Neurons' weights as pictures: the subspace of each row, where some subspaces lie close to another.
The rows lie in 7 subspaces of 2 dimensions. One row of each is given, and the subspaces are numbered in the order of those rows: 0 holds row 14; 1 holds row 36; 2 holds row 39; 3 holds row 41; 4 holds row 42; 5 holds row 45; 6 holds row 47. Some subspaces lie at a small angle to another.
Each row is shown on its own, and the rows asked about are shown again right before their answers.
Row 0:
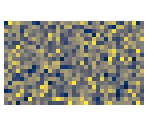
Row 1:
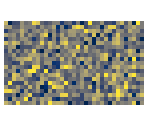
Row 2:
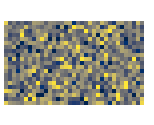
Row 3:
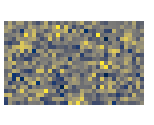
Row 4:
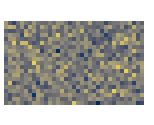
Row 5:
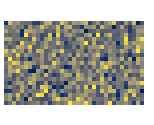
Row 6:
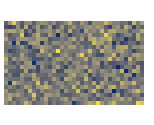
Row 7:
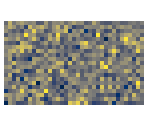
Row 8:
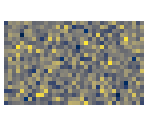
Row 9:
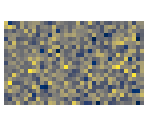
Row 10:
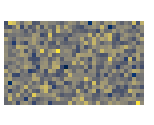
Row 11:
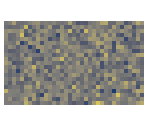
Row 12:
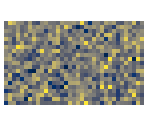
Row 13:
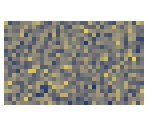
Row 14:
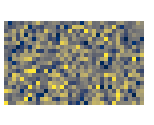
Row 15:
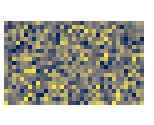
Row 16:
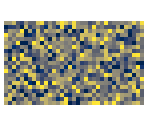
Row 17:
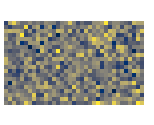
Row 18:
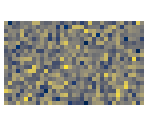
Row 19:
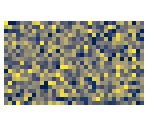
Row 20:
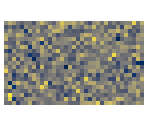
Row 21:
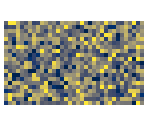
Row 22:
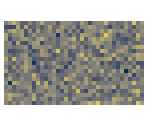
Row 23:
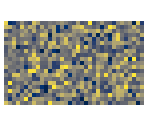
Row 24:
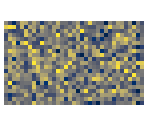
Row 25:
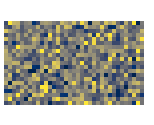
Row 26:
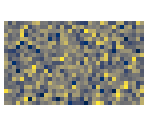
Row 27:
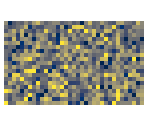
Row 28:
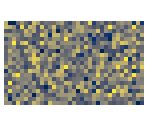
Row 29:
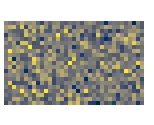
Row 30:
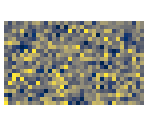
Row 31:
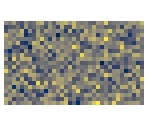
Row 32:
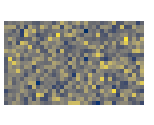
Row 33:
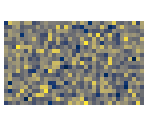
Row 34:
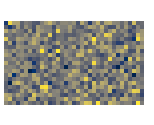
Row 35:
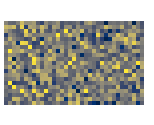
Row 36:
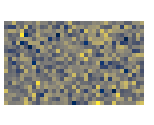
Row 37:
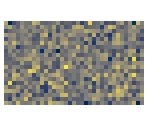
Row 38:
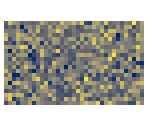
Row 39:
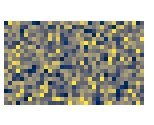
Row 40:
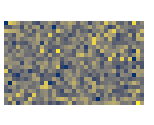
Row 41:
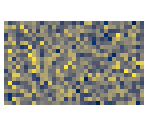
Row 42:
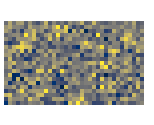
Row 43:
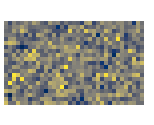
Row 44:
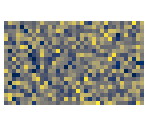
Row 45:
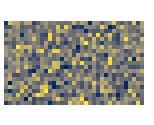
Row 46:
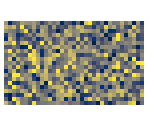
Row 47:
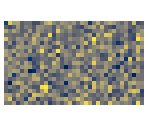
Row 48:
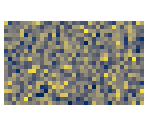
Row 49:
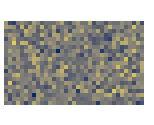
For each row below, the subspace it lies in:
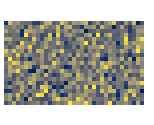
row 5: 6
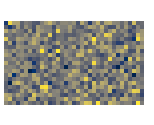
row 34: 6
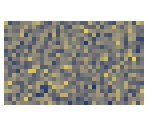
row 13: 6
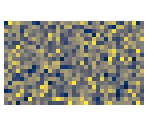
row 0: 2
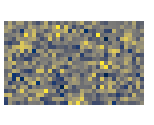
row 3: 4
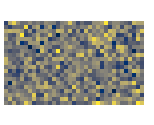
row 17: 2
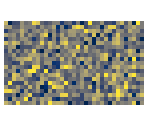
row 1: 1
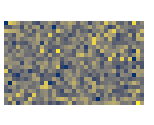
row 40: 2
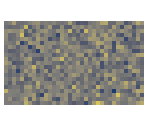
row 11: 2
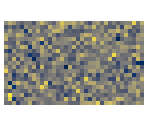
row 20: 4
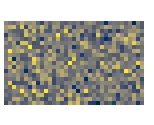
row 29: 3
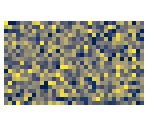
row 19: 2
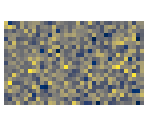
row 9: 6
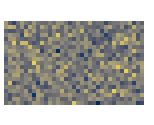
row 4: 1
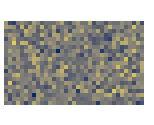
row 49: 5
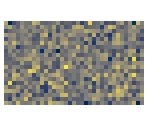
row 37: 1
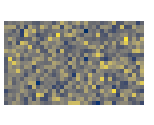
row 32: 6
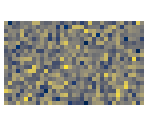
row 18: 1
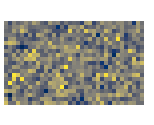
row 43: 4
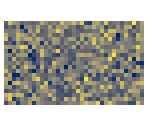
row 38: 3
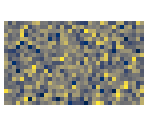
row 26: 2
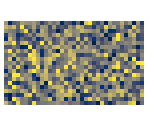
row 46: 3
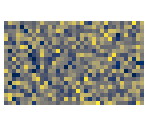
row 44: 3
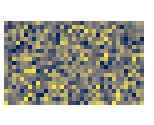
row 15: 0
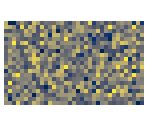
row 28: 5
